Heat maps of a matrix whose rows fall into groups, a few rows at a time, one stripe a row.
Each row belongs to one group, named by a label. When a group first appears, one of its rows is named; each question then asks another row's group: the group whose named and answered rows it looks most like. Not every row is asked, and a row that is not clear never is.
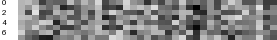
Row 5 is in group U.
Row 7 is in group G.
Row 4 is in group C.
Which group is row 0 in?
U
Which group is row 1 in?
U
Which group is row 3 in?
U
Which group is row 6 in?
C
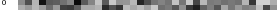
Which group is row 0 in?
G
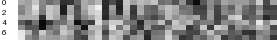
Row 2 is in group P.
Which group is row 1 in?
P
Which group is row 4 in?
G
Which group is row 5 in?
G
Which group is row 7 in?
C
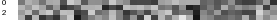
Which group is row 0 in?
P
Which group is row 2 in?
C
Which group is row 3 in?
G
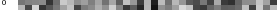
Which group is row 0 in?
G
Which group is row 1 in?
G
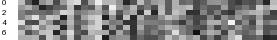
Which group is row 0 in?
C
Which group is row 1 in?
G
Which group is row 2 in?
G
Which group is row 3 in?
P
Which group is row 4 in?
C
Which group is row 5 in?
P
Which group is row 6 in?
C
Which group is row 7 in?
P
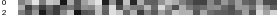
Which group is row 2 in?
G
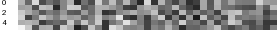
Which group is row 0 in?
G
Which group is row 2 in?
U
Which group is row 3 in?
C
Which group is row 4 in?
U
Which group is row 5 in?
C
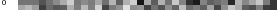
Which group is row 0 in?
G
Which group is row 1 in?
U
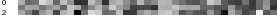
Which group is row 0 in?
C
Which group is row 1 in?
P
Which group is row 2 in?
C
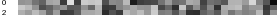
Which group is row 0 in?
P
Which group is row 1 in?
U
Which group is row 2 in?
U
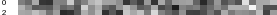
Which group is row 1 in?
U
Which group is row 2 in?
U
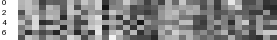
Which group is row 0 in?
U
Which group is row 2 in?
P
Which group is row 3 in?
P
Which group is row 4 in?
G
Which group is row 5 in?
P
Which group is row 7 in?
P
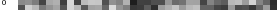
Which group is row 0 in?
P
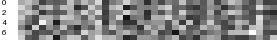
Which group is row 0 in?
U
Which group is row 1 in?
C
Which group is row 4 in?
C
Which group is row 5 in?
G
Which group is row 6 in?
U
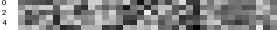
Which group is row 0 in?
G
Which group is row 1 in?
C
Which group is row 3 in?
C
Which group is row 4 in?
C
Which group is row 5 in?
U
